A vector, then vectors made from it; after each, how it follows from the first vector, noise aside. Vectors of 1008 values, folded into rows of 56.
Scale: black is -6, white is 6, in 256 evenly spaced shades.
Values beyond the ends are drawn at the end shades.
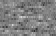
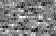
scaled up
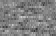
copied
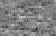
copied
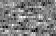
scaled up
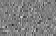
sign-scrambled
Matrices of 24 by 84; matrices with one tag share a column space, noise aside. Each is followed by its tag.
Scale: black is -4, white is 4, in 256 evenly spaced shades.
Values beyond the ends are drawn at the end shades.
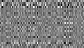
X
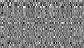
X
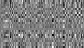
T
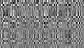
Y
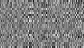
T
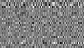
X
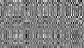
Y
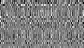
Y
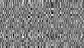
T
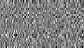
T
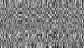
T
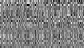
Y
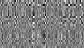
Y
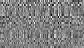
Y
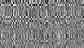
Y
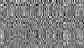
Y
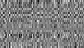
T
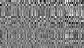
Y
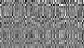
Y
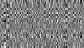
T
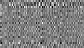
X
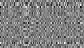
X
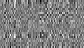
T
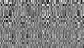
Y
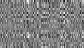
T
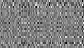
X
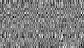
T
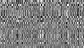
Y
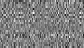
T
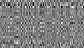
X
